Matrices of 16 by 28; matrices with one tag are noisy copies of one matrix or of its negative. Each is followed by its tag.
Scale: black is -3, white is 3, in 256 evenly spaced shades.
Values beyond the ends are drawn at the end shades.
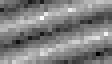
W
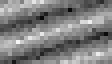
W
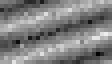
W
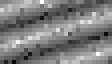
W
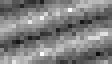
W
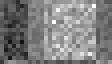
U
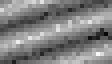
W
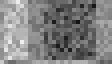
U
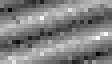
W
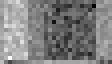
U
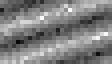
W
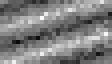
W
